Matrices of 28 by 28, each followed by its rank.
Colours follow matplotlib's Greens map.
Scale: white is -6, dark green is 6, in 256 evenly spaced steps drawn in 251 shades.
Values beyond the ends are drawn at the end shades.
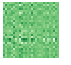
three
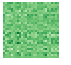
three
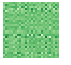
three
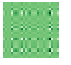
one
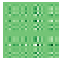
one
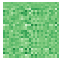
three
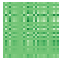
one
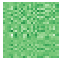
three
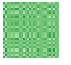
one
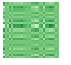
one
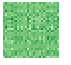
three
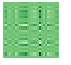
one
